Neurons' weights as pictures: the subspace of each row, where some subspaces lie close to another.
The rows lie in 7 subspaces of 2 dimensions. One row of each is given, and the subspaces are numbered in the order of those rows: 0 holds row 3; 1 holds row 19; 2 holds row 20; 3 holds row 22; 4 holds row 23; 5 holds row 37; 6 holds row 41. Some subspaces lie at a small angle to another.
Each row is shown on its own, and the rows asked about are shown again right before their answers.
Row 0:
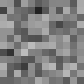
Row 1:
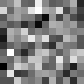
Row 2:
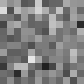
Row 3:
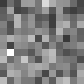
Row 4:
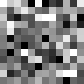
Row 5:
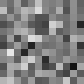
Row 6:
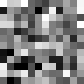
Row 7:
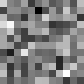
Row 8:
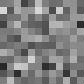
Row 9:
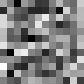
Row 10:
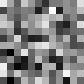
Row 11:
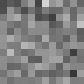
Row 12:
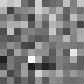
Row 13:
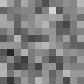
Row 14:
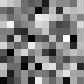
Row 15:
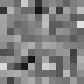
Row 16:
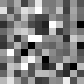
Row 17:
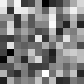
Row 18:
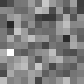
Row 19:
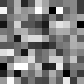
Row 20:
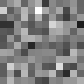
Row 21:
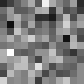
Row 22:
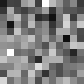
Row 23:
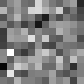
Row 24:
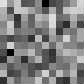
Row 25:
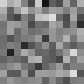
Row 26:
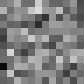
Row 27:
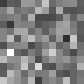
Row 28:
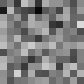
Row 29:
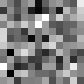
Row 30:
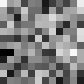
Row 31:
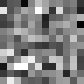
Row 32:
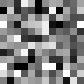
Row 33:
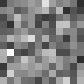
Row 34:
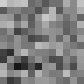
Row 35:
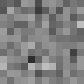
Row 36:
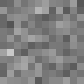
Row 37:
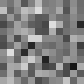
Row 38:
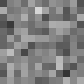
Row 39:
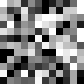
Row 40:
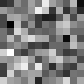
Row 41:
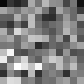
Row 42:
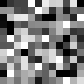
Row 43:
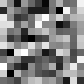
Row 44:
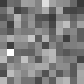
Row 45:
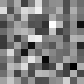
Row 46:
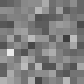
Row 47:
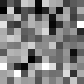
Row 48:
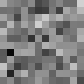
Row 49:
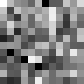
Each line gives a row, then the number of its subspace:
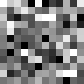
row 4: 2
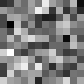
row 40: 3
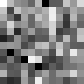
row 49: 1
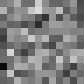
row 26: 4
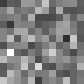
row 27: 5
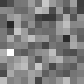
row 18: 3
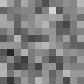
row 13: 1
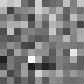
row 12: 6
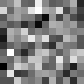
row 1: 4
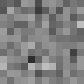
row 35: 6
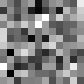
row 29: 4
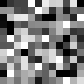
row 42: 2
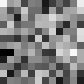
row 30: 4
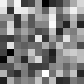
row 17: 0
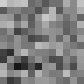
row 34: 6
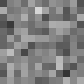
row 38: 2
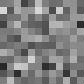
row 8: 1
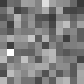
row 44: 0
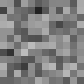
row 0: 3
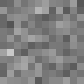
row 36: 3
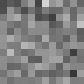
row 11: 2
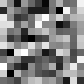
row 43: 0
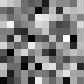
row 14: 5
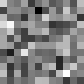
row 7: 2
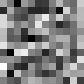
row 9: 0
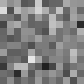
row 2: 1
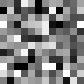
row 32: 1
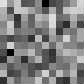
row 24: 0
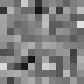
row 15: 6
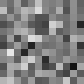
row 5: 5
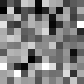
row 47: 1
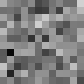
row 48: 4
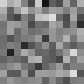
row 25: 2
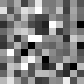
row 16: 5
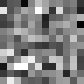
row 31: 6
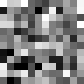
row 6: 6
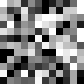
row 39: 4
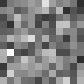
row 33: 0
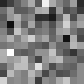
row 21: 3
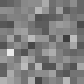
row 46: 5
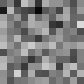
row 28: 3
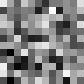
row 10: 1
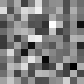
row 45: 5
